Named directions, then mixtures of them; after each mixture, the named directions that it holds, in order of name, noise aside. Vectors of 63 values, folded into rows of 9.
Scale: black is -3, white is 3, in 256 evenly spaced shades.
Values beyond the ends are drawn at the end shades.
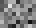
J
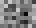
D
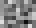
D, J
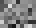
J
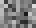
D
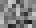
D, J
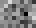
D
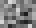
D, J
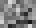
D, J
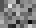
J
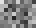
D, J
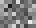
D, J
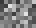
D, J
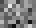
J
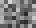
D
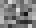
D, J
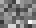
J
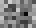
D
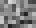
D, J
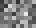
D, J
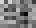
D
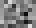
D, J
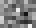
D, J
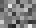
J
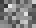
D, J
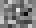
D, J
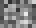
D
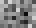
D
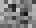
D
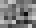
D, J
